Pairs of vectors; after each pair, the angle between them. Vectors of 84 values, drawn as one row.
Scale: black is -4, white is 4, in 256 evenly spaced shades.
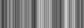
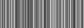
orthogonal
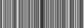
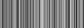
nearly opposite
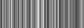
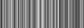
nearly parallel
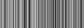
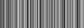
partly opposed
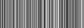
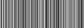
nearly opposite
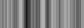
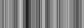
nearly parallel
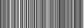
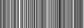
nearly parallel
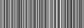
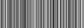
partly opposed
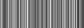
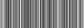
partly opposed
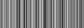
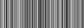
orthogonal
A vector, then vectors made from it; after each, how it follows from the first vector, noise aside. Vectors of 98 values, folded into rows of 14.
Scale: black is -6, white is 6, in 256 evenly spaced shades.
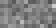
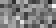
scaled up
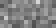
wrapped around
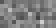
wrapped around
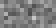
wrapped around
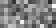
scaled up
